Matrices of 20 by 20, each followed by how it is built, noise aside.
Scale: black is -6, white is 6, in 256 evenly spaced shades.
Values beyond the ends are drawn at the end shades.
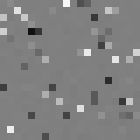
sparse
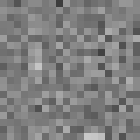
low rank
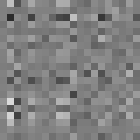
low rank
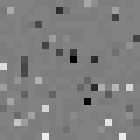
sparse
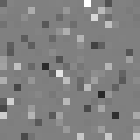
sparse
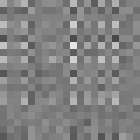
low rank
